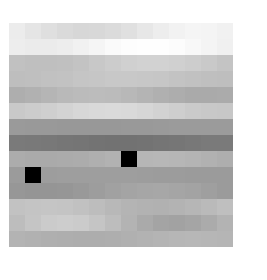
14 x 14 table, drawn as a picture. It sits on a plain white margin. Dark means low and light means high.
Average level on the scale: 70%. Ninth with the lowest average: centre. Lone odd cells: 2, each lower than its neighbours. Grain: streaks across.
